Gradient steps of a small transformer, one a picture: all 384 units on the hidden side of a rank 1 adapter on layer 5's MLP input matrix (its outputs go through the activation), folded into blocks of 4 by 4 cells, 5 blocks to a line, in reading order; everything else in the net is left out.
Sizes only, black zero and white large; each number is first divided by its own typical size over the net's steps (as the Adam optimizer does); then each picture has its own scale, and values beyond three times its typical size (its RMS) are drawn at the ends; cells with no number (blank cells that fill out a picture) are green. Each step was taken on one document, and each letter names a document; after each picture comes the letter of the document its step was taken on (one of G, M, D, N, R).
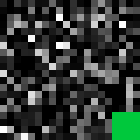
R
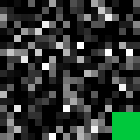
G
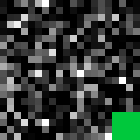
R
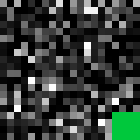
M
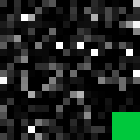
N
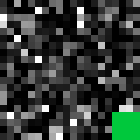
G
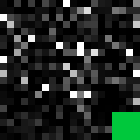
N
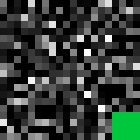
M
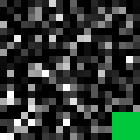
G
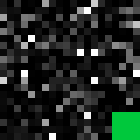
N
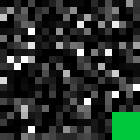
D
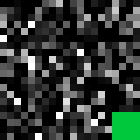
G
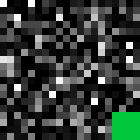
M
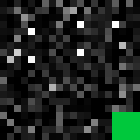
D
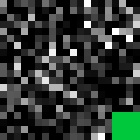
M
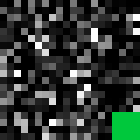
R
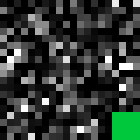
G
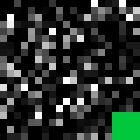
R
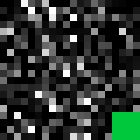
M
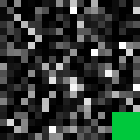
G
